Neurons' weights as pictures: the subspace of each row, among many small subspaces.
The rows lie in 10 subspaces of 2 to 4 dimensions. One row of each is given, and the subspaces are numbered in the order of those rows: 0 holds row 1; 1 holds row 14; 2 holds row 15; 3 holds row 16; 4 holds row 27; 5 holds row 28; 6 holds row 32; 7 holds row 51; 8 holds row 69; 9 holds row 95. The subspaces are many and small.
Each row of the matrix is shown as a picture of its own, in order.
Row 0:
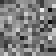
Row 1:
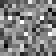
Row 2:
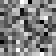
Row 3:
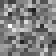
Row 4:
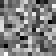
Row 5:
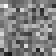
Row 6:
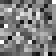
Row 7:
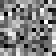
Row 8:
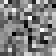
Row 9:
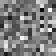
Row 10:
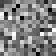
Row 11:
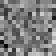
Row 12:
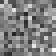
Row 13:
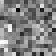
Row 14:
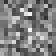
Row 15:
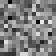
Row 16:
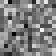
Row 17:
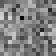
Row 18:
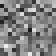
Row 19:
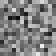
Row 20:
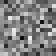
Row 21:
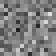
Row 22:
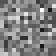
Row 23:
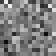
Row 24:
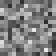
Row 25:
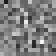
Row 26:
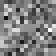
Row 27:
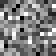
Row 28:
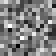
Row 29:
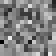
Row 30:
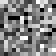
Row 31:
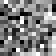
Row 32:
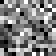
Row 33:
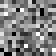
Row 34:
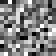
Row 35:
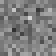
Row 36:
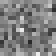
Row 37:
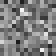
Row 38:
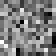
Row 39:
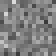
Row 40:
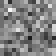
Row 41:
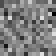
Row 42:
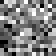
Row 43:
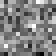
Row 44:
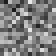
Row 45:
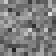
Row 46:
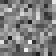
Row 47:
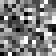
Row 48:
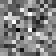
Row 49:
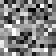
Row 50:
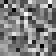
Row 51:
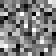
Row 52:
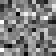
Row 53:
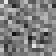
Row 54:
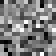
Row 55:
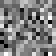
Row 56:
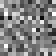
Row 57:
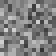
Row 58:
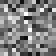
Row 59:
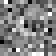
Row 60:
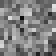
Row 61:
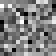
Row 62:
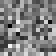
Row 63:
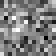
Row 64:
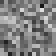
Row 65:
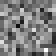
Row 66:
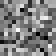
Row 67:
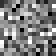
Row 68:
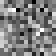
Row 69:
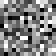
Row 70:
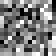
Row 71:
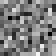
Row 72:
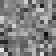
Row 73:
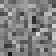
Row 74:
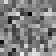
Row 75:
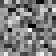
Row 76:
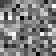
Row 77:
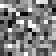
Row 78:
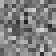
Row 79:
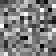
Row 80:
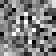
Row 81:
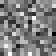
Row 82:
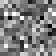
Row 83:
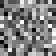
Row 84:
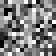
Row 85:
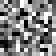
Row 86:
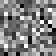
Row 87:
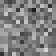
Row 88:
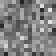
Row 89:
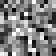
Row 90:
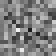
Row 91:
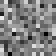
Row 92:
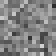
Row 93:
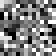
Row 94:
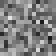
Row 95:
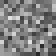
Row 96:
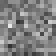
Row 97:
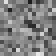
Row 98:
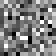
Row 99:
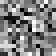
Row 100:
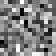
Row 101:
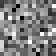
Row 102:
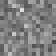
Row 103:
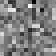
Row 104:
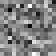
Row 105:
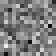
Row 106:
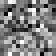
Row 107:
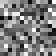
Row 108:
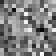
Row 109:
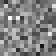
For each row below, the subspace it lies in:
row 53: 3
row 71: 9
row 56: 0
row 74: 0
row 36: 4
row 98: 9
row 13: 6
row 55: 2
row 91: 3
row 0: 8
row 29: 2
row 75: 5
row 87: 6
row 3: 6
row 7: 4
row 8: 3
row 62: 5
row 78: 6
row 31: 9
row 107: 0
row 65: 9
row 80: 1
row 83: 0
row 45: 5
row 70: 2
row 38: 9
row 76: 4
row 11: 0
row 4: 5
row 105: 2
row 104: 2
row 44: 7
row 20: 9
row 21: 7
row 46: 2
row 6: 2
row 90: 1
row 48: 1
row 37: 7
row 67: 4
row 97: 5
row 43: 5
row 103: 6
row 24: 4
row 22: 8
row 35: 7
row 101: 4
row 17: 4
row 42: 6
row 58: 7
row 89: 3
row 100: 8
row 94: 2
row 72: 3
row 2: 7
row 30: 8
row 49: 6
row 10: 4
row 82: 0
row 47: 3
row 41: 0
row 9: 8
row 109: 9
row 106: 6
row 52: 5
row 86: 9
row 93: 4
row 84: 3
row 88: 8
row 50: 6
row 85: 7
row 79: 8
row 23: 6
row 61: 5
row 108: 6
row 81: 7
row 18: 7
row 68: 6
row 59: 5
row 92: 3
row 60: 4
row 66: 1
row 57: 2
